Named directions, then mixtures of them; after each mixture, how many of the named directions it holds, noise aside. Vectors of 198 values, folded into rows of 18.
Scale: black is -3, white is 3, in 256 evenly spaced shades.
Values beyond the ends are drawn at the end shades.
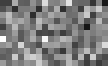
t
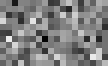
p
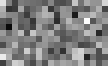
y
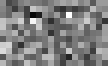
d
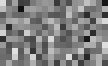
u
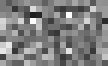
one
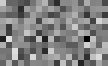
two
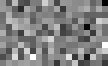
two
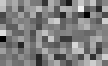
three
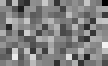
two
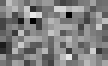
one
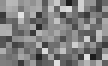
three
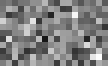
three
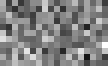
three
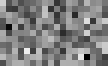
three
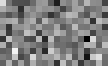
two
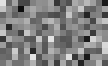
one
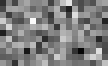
three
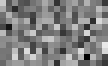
three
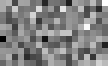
one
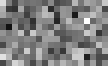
one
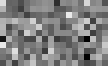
three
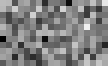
one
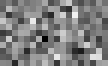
two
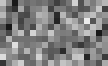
two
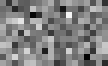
three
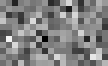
one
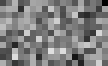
two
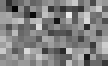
three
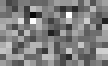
one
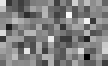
three
